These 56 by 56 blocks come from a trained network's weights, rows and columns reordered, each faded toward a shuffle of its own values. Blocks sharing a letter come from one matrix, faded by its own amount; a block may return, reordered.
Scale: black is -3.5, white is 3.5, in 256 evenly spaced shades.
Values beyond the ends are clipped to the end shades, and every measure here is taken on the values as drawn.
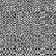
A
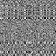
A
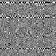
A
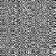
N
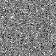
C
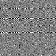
A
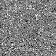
C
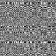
A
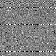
A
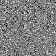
C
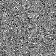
C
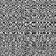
A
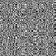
N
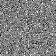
C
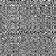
N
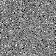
C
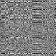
A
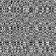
A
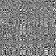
N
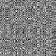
N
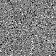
C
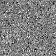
C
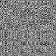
N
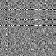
A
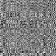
N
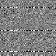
A
